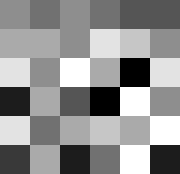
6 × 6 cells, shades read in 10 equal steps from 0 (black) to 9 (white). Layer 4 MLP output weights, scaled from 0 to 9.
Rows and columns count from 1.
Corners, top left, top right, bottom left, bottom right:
5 3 2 1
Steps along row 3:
down up down down up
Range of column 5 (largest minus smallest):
9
